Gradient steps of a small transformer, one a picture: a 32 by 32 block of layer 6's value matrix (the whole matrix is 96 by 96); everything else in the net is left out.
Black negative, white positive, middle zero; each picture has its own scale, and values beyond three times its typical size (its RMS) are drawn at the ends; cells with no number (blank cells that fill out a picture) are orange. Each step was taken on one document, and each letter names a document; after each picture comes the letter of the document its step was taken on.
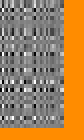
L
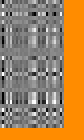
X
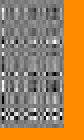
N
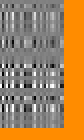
L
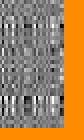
L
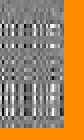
L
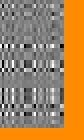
L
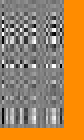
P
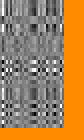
X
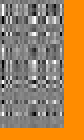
X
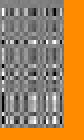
N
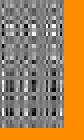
P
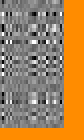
X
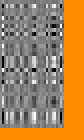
P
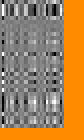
N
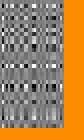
P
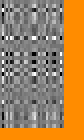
P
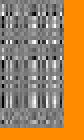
X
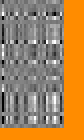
N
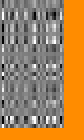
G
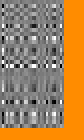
P
